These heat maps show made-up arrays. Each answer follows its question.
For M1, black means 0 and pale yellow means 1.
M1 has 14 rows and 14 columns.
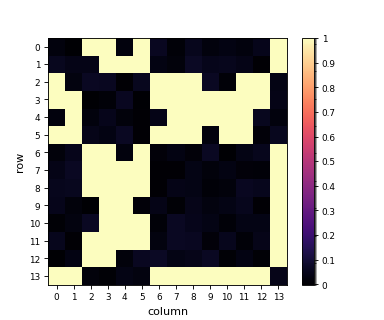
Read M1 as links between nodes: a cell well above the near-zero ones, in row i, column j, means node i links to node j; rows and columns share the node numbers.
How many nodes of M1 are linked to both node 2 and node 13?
6
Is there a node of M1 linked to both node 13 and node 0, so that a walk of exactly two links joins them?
no
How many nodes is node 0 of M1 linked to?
4
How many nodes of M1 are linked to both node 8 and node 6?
4
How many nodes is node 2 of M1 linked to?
6
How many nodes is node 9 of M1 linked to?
3
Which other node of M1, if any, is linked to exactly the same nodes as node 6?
node 0
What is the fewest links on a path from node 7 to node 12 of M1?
2
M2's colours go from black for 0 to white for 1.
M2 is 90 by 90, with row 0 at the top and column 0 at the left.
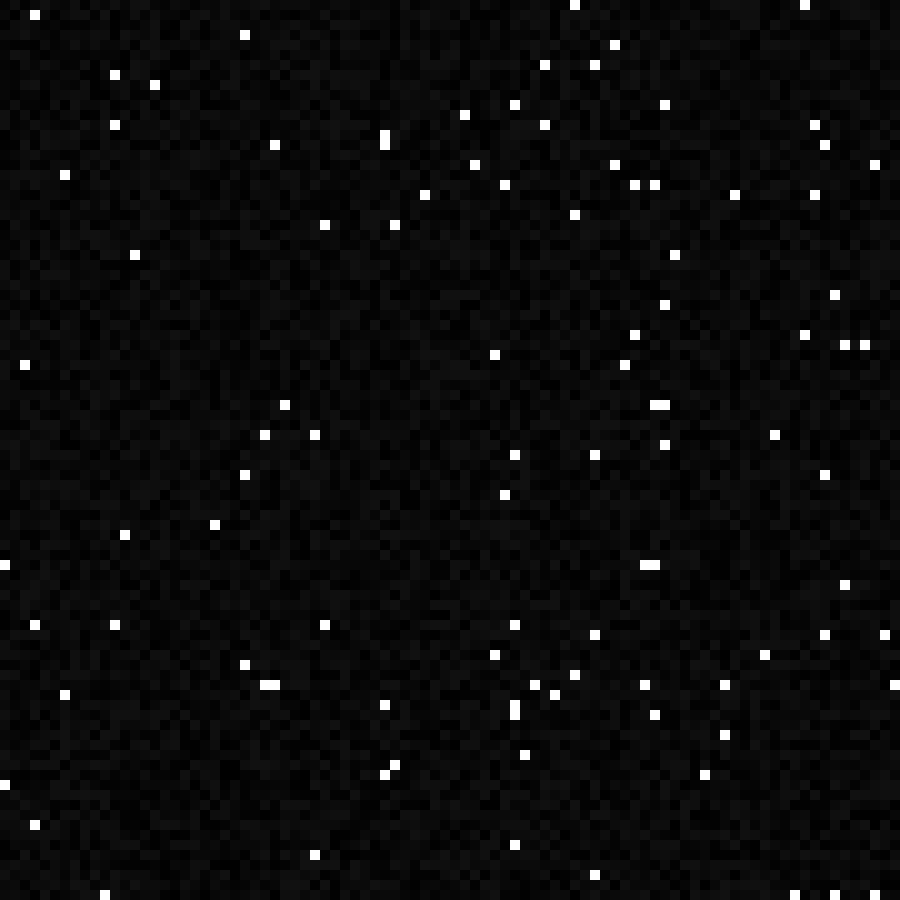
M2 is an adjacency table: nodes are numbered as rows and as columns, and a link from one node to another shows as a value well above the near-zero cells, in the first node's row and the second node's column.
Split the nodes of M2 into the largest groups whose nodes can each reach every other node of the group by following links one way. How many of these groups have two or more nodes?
0
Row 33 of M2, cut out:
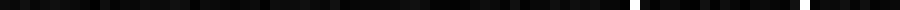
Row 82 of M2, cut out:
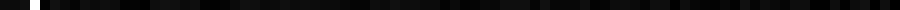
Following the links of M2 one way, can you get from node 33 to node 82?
yes
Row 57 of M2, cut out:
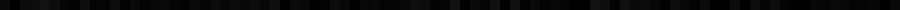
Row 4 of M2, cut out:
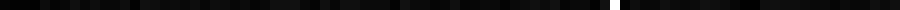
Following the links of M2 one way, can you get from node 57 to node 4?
no
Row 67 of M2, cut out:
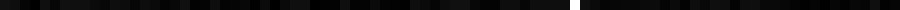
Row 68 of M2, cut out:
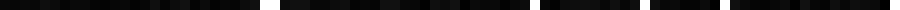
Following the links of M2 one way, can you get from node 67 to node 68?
no
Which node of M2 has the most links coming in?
node 51
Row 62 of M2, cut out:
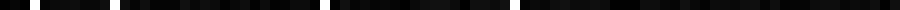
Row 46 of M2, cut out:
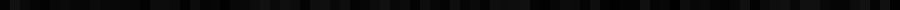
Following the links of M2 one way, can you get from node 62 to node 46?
yes
